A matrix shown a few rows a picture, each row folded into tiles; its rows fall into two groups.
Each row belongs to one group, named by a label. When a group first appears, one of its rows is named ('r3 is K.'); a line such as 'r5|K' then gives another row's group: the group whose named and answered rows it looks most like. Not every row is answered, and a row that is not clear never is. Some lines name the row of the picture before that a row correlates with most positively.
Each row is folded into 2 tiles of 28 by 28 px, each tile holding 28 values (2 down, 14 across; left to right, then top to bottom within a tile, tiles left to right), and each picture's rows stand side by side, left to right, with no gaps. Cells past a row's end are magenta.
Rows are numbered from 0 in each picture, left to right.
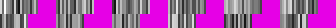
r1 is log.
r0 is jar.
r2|log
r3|log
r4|jar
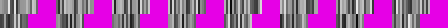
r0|jar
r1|log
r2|log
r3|log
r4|jar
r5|jar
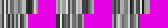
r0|jar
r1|jar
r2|log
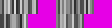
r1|log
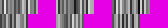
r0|log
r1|log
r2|log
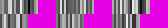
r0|jar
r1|log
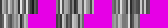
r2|log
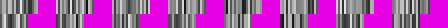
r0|jar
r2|log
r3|jar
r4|log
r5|jar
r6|jar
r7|jar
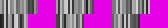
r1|jar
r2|log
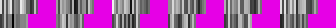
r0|jar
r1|log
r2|jar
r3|jar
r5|jar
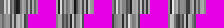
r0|log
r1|log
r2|log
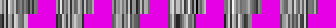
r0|jar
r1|log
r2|log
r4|jar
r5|jar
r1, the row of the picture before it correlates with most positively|2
